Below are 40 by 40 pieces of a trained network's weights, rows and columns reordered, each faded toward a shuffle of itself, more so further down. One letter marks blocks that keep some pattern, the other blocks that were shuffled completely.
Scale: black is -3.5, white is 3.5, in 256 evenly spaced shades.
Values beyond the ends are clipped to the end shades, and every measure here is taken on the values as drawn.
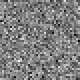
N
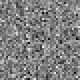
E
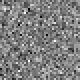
N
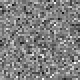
N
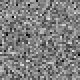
N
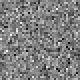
N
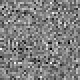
E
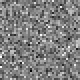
N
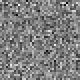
E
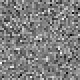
N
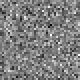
N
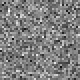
N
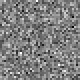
N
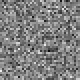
E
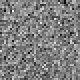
N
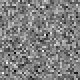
N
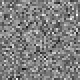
E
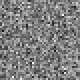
N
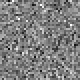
N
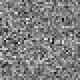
E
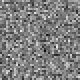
E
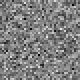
E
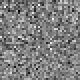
E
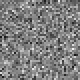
N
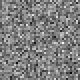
N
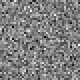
N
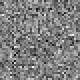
E
